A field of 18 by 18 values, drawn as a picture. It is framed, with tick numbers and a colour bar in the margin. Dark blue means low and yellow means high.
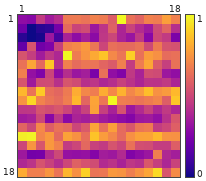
Stripes running across repeat 4 times from top to bottom. The top left is the ninth with the lowest average. In the top left lies a patch that is lower than the rest. The histogram is bell-shaped.
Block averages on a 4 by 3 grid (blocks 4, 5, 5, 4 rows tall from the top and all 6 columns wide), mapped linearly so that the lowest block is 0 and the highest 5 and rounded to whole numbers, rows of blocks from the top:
044
455
554
444
